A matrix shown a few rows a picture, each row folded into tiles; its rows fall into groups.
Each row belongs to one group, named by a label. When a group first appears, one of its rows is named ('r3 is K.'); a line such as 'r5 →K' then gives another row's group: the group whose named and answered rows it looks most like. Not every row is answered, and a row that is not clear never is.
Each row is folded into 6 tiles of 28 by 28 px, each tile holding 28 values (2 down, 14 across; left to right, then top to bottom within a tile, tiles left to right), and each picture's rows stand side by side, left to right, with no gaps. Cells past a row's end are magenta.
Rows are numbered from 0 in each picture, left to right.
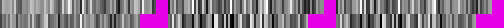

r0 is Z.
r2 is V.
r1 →V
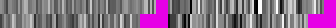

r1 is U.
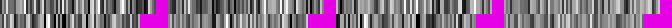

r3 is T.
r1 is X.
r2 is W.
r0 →V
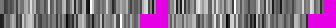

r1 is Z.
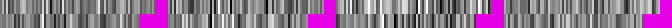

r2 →Z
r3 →T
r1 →T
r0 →V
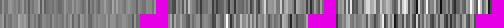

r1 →X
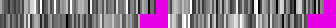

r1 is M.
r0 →U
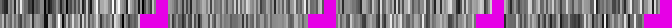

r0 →X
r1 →U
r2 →T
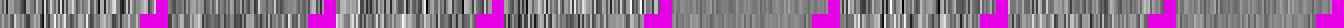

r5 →T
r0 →T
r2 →M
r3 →U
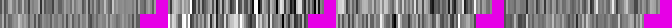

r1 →M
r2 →Z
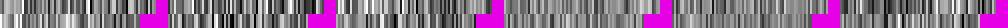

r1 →V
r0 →M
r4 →W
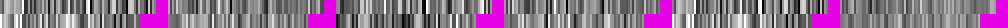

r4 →M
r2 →U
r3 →T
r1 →T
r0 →M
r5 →X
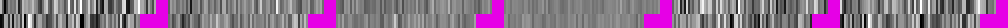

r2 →X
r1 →U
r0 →W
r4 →Z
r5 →W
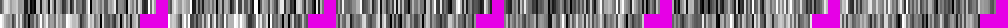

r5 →Z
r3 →X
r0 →M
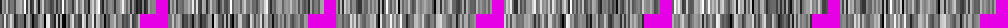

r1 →V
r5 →T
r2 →T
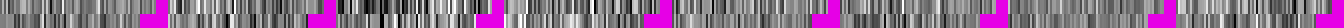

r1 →Z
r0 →V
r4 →W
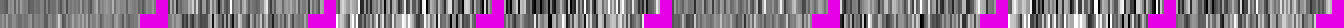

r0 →X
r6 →M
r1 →V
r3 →X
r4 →U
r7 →X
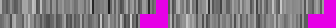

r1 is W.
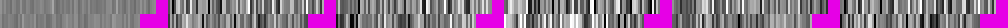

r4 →U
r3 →M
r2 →U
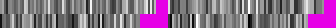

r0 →U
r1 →W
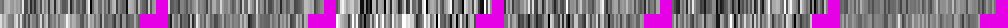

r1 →W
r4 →X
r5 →X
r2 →M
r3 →V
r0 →M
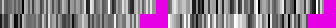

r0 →U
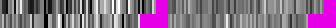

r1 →X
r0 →X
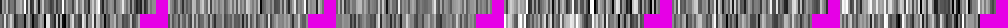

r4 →V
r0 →V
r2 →V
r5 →Z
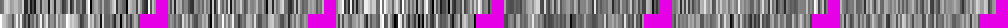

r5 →T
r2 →Z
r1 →T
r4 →Z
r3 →U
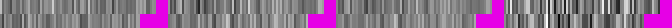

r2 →X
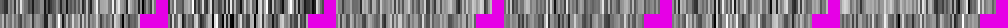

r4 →T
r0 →X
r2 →T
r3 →V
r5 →Z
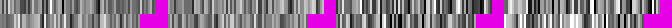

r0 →T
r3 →M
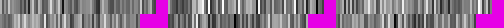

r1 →U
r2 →Z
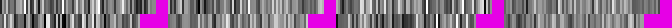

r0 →V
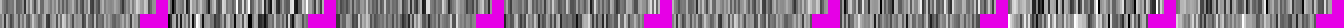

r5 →W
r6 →M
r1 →W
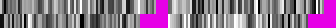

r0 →W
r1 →M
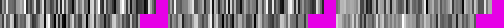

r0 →V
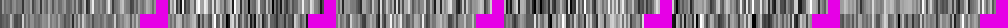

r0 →U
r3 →X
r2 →T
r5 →Z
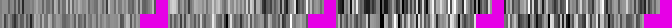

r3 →V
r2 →X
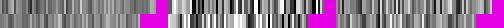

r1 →M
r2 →T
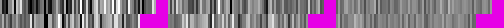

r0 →X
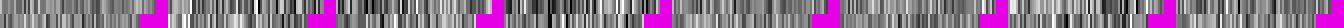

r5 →Z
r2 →X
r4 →T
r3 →X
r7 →T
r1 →M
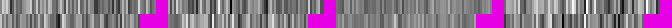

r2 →X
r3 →Z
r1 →T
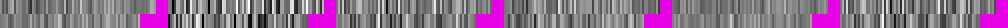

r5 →V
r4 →X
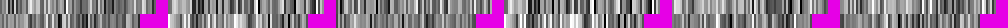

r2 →W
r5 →Z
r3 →M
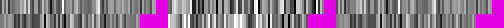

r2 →V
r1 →M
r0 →V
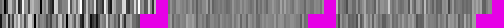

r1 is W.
